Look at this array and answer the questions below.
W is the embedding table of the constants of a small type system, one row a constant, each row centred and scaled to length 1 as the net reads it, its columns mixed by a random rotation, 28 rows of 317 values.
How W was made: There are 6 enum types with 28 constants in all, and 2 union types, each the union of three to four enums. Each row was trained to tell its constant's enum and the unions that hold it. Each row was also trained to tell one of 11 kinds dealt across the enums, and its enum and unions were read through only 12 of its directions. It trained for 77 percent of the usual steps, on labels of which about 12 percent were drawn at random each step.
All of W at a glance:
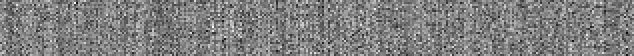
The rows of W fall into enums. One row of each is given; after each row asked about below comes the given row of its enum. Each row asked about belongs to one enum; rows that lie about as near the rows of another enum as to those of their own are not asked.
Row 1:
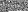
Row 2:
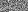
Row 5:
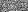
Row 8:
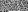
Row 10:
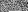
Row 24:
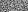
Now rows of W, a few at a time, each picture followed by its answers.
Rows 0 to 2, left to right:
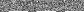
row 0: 10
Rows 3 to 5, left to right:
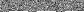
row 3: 2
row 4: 10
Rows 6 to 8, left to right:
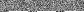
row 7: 2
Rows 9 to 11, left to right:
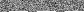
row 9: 2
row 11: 5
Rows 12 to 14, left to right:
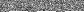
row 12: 5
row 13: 5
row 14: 2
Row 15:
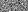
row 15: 5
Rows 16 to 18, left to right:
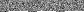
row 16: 1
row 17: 8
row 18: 5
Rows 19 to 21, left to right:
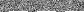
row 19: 8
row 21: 10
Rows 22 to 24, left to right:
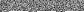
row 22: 8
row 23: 2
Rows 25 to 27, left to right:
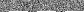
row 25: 10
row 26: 8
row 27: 24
